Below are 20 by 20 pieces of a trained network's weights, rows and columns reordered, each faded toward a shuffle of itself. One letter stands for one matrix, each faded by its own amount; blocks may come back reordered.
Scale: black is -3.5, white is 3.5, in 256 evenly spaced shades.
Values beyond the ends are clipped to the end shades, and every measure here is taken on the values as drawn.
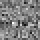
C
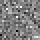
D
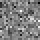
D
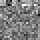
C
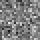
C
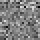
C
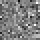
D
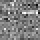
C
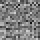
C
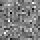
D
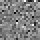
D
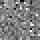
D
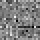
C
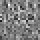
C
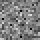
D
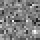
C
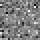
D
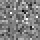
D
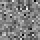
D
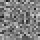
C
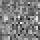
C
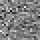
D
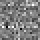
C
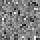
D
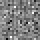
D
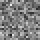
C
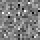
D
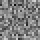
C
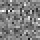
C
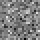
D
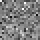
D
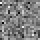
D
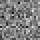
C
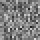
C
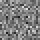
C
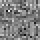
C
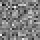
C
